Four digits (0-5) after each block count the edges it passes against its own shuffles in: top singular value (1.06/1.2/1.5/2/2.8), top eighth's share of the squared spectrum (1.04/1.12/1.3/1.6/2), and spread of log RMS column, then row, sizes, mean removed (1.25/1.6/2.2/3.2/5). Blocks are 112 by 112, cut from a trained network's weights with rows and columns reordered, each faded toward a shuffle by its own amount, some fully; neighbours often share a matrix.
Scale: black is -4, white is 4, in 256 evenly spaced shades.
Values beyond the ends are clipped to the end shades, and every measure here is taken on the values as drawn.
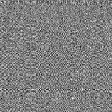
5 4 1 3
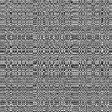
5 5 3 4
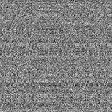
4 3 1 2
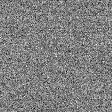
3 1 0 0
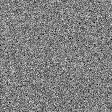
1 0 0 0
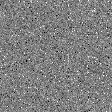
2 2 1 0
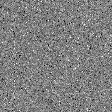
2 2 1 0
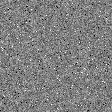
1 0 0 0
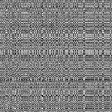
5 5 3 4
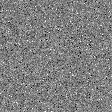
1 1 0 0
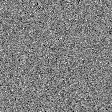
0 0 0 0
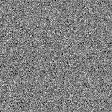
3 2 0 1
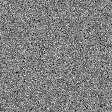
2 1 0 0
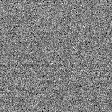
3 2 0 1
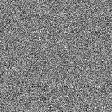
3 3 0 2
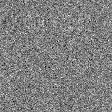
3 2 0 1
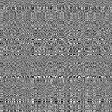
5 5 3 4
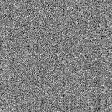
3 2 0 0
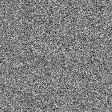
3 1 0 0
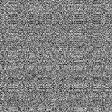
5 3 1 3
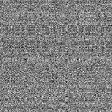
4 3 1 2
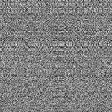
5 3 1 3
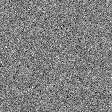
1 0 0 0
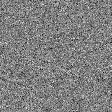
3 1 0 0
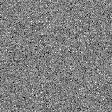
3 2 1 0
